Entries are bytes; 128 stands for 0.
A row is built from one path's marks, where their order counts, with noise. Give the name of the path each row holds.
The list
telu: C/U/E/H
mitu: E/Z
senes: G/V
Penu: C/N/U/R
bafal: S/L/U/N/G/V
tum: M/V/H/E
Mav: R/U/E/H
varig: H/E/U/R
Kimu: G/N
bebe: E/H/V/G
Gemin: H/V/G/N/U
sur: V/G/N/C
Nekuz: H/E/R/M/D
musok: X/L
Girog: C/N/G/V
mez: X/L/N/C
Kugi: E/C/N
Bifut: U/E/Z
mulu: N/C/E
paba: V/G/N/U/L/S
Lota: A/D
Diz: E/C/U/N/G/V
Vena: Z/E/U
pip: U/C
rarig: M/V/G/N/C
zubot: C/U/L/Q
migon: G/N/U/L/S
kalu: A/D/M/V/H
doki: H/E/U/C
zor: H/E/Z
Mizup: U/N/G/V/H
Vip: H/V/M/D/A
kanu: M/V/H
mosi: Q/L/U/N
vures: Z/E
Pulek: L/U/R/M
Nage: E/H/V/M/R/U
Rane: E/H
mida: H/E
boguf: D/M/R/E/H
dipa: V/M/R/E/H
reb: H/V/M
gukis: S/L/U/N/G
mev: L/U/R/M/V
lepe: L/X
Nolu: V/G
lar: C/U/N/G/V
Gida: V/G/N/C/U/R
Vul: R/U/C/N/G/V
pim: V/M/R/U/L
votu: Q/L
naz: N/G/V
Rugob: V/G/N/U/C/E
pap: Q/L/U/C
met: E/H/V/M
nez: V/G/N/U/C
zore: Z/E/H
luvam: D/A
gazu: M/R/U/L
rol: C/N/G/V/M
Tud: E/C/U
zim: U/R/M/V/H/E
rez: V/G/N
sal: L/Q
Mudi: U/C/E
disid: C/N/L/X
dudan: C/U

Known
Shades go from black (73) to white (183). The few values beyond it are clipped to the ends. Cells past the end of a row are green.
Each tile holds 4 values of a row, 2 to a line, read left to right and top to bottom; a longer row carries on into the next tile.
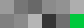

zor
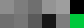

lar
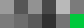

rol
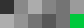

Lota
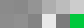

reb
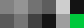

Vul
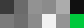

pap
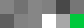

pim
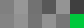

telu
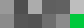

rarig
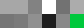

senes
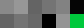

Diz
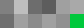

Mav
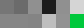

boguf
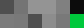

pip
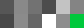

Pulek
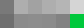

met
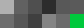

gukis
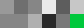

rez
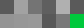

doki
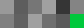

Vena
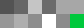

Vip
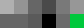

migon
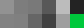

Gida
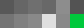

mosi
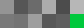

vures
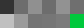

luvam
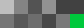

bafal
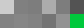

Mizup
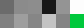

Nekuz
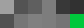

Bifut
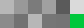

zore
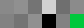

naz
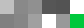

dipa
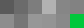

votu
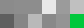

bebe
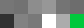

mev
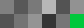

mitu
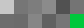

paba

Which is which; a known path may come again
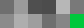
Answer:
varig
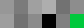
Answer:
sur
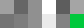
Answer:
Nolu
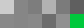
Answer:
Mizup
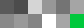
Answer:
kalu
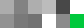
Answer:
kanu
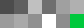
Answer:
Vip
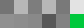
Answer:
Rane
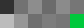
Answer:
luvam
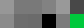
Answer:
Girog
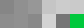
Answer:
reb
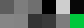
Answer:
Penu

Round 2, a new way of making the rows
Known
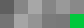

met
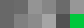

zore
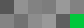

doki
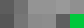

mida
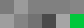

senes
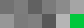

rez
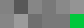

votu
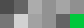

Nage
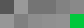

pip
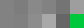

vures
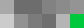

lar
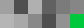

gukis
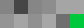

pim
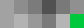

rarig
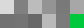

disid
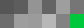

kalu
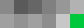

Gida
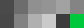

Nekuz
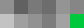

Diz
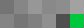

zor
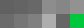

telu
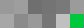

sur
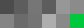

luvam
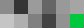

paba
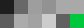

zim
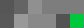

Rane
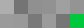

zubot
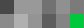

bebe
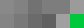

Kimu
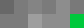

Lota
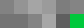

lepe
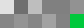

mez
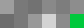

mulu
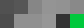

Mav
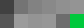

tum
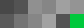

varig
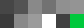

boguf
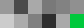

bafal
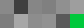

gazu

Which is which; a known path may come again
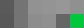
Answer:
mida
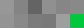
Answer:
dudan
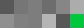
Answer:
Bifut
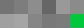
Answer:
pap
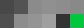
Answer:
Mav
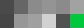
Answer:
dipa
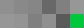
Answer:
mitu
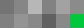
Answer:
reb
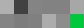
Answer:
Penu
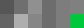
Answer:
kanu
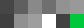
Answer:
boguf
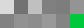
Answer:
mez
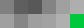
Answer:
Rugob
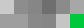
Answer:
rol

